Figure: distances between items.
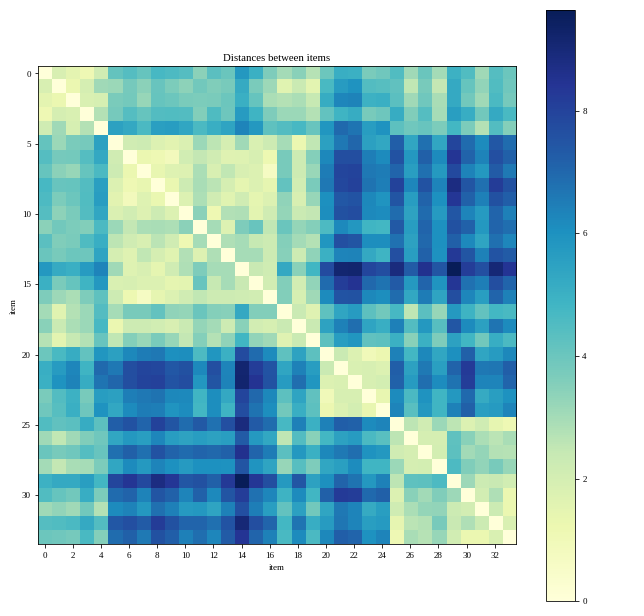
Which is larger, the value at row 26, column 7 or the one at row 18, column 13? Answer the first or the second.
the first
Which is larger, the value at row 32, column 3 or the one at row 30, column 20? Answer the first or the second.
the second
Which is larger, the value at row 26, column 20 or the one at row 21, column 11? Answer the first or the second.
the second
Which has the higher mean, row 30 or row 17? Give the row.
30
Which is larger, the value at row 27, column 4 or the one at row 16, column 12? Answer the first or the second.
the first
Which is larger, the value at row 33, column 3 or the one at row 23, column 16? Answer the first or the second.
the second
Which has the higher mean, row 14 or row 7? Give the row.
14
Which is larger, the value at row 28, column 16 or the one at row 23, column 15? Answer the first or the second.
the second
